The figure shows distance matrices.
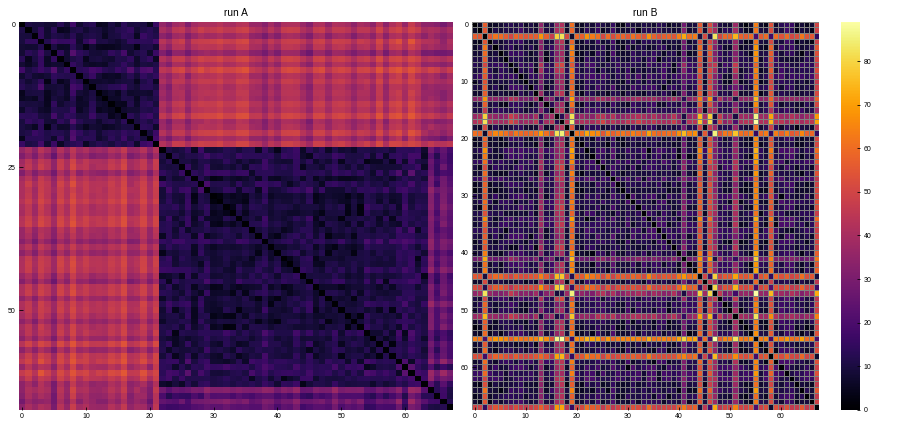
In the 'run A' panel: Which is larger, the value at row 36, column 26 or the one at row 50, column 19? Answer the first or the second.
the second
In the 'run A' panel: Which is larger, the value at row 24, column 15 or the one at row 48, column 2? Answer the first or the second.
the first
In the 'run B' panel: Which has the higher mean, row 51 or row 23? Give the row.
51
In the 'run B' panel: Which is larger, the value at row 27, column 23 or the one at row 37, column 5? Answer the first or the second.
the first
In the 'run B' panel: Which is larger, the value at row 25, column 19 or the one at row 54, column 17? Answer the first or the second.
the first
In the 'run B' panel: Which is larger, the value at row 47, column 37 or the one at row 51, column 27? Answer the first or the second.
the second
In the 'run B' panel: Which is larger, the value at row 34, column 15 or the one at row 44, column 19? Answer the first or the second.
the first
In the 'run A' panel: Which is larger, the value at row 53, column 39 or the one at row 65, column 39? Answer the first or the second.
the second
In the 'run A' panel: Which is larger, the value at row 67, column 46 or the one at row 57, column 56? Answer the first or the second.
the first
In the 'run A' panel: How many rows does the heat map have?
68
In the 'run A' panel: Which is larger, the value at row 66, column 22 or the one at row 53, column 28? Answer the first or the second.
the first
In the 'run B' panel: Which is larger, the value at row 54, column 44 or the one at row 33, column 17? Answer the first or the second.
the first
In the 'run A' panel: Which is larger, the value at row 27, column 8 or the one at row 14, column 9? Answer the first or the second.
the first
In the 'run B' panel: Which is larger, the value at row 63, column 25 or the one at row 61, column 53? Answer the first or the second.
the second
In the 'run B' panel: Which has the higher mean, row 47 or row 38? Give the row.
47
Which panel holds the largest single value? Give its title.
run B
